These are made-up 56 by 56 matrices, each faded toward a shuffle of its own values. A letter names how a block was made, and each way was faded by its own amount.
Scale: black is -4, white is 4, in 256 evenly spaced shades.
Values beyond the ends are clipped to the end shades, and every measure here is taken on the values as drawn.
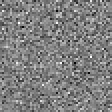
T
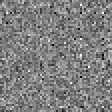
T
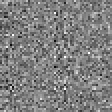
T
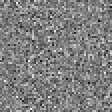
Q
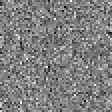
Q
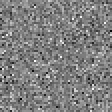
Q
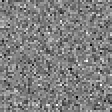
Q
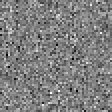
Q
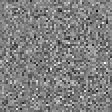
T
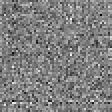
T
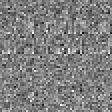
T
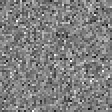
Q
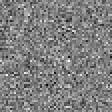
T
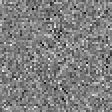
Q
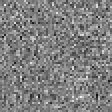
T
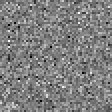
Q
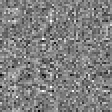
T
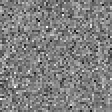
Q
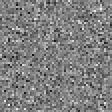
Q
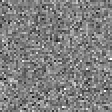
Q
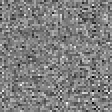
T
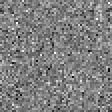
Q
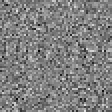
T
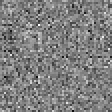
T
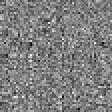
T
